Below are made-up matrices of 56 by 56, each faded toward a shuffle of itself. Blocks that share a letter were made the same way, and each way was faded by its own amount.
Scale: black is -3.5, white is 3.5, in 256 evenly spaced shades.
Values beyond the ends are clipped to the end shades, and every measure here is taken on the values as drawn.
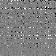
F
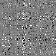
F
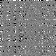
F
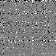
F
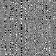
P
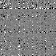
F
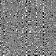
P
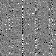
P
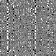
P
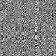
P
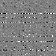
F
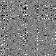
F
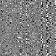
P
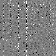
P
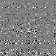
F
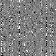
P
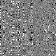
P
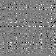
F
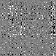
F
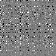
F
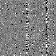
P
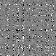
F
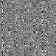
P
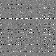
F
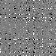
F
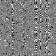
P
